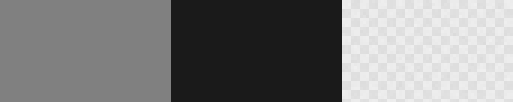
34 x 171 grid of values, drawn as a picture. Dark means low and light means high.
It is made of 1 by 3 panels. Panel 1,1: middling, flat. Panel 1,2: very low, flat. Panel 1,3: very high, checkered, faint in contrast.
